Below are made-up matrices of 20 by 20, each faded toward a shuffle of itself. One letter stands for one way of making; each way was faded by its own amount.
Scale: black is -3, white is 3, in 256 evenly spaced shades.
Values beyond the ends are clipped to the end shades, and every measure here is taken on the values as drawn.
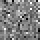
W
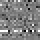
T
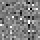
W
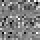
T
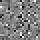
W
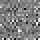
T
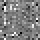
W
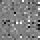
W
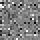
W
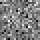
W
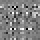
T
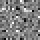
T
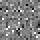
W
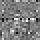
T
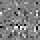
T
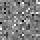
W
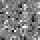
W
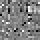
W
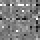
T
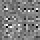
T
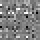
T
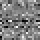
T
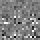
T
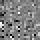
W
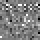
W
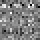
T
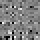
T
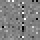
W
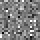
W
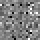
W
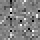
W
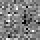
W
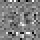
T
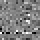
T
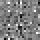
W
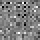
T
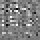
T
